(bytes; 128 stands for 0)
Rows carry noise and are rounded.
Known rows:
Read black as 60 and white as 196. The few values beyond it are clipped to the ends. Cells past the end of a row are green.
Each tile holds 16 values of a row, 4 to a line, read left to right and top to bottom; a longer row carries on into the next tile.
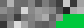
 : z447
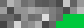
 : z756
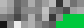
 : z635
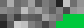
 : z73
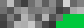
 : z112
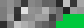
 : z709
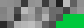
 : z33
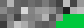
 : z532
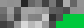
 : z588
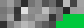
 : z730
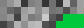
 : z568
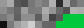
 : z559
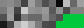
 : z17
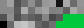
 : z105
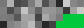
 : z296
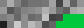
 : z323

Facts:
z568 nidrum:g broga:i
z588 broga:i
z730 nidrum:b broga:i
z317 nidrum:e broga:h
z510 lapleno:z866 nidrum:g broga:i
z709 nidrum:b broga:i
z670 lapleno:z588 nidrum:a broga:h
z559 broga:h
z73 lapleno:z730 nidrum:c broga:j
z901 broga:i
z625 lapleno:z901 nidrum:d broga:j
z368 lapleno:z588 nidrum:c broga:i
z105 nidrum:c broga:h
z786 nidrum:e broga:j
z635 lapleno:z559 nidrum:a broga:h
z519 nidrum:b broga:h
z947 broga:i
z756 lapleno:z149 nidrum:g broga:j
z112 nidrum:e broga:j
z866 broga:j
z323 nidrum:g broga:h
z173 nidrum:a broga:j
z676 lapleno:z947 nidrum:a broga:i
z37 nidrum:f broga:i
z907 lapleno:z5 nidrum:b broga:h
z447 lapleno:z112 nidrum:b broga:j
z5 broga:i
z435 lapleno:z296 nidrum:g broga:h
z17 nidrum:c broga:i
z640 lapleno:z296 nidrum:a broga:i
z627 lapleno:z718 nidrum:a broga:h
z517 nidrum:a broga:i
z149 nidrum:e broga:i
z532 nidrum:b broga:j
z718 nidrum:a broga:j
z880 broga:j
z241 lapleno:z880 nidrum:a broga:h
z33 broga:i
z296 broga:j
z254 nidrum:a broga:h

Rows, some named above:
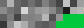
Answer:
z532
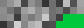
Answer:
z510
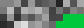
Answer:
z368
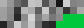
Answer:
z640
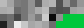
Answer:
z670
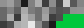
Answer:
z149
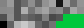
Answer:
z105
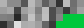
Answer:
z676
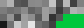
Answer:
z317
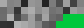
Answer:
z37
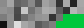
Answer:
z907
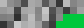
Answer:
z517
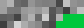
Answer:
z173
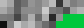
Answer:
z254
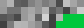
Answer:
z718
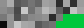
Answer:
z519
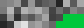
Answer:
z368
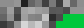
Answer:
z588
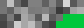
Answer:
z786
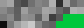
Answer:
z559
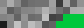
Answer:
z323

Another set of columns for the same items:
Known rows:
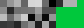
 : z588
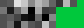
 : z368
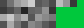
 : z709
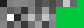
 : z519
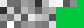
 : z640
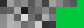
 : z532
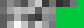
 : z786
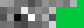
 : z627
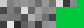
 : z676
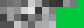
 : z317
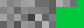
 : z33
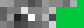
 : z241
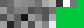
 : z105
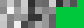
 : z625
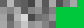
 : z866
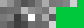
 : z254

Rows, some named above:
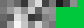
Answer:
z112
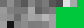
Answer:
z559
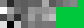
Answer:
z323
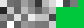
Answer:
z640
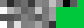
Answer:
z756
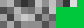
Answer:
z718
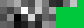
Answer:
z670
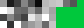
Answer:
z435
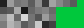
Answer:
z532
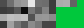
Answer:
z730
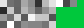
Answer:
z640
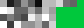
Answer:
z435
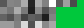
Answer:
z73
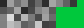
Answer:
z447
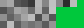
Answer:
z173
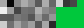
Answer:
z510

